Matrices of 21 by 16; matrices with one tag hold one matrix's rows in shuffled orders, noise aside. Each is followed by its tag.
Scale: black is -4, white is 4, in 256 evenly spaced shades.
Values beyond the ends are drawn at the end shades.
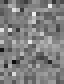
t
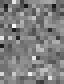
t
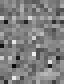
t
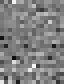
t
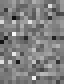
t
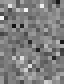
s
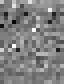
t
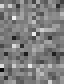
t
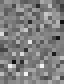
s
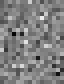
s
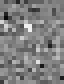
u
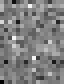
t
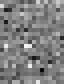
u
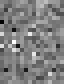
t
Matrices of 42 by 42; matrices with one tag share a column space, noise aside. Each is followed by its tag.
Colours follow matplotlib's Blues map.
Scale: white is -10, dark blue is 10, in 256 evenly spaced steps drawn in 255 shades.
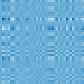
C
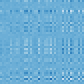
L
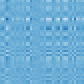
C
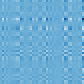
C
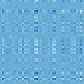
L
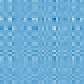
C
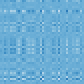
L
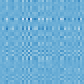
C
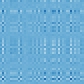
L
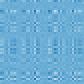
L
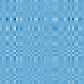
C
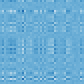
L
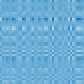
C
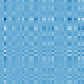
C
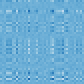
L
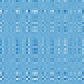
L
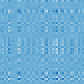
L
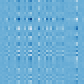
C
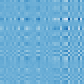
C
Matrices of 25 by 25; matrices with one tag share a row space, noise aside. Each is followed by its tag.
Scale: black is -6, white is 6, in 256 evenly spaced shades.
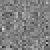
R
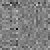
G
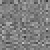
R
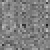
R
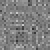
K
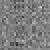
K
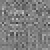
K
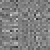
G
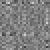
R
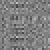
K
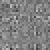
G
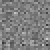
R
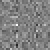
G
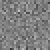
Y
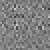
K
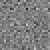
Y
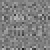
K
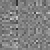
G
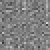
R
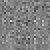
Y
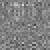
K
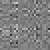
G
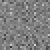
Y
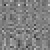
Y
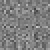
Y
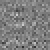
K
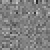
G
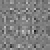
Y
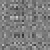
K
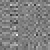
G
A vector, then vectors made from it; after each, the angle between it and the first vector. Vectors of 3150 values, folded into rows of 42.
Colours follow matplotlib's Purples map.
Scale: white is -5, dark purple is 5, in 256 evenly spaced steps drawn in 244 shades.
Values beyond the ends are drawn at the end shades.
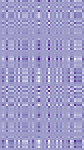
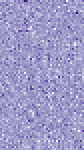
partly aligned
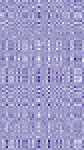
nearly opposite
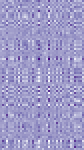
nearly parallel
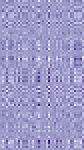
nearly opposite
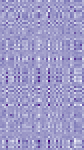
nearly opposite
